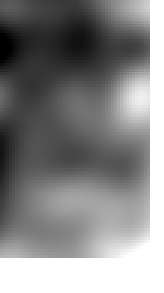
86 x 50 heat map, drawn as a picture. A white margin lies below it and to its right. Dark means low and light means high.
Values change most from cell to cell in the top right. There is an overall slope up to the bottom right. The bottom right is the ninth with the highest average. No lone cell stands out from its neighbours. The texture varies smoothly and slowly.
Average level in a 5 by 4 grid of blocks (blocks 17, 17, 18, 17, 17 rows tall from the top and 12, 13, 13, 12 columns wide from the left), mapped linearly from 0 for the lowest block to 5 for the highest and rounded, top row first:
0 0 0 2
0 0 1 3
1 1 2 4
1 2 2 3
3 3 4 5
